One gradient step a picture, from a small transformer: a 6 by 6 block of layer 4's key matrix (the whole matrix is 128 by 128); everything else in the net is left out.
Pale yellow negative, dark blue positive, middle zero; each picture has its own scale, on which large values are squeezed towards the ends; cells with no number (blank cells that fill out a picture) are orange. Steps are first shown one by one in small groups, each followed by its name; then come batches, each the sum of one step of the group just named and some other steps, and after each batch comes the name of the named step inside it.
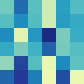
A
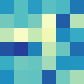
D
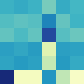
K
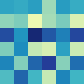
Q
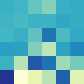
K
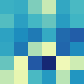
Q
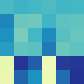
A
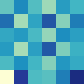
Q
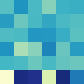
A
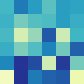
A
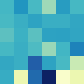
K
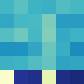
D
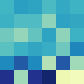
D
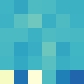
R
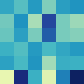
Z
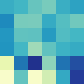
R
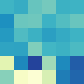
R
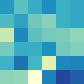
R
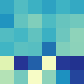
R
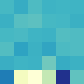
R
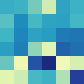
Z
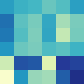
Z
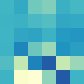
R
